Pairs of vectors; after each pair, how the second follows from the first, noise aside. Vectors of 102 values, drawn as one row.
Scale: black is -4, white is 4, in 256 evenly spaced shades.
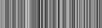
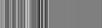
partly zeroed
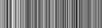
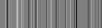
partly zeroed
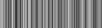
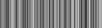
reversed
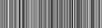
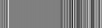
partly zeroed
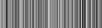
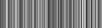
negated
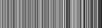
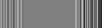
partly zeroed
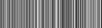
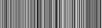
negated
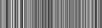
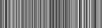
reversed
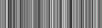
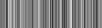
negated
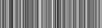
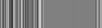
partly zeroed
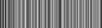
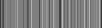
partly zeroed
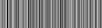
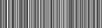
negated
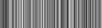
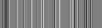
partly zeroed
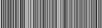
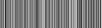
reversed
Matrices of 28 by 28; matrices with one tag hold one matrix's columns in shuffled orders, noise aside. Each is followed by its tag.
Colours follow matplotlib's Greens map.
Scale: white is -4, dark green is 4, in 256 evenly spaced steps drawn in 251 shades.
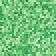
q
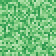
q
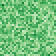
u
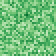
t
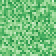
t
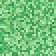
q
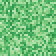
q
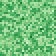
q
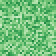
u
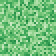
t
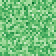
q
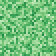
q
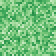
t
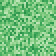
q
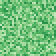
u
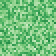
t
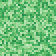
t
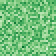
u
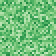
u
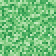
q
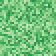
t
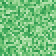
q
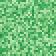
q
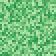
t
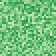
u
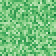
t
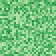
u
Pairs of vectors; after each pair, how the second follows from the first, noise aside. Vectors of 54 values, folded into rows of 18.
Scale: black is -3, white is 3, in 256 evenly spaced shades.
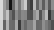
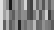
copied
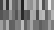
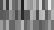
copied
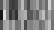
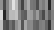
negated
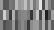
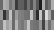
negated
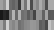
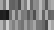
copied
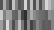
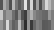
copied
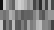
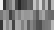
negated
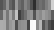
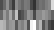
copied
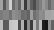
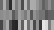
negated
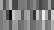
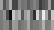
copied
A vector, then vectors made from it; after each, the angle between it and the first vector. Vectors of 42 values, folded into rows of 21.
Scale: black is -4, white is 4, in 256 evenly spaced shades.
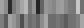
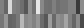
nearly opposite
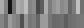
nearly parallel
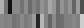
partly aligned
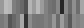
partly opposed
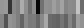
nearly parallel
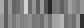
orthogonal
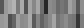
partly opposed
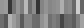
nearly parallel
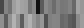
partly aligned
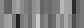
orthogonal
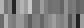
orthogonal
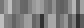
partly opposed
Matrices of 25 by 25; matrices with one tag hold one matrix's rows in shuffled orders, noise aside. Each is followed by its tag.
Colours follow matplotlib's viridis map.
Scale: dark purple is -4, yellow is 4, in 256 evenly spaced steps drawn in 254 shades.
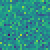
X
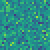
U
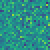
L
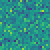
X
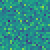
X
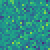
L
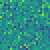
X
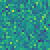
U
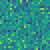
X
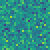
U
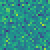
U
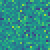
L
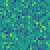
U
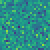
U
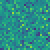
L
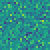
X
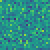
X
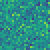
L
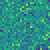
L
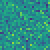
L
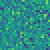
L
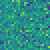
L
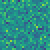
U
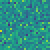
X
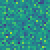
U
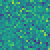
L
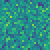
U
